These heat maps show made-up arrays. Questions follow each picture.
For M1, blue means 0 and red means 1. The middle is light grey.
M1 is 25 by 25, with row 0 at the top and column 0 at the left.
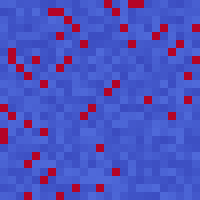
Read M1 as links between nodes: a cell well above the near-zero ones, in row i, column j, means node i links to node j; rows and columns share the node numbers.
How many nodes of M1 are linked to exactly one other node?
8
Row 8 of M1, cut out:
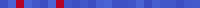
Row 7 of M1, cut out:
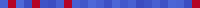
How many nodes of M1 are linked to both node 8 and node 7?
0
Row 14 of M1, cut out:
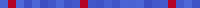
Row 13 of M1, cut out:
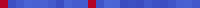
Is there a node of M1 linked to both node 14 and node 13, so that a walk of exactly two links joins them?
no
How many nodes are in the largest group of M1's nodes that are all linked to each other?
2
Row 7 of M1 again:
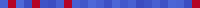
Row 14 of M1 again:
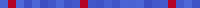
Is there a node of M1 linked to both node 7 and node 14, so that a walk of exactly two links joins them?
yes
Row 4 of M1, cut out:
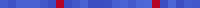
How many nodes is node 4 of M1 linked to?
2
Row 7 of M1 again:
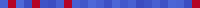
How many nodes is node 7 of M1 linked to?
4
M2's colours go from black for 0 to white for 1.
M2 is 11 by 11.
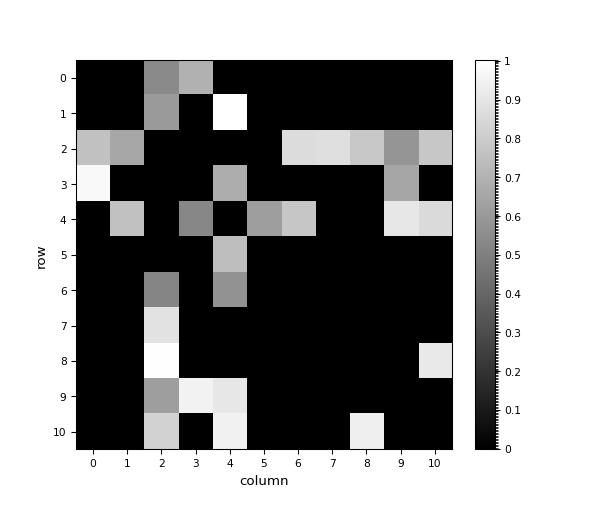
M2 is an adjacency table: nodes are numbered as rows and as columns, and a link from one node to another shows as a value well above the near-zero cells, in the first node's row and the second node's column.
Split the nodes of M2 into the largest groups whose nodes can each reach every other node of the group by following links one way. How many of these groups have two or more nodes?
1
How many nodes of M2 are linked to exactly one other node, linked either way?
2
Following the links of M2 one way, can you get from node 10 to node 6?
yes
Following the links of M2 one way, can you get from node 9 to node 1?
yes
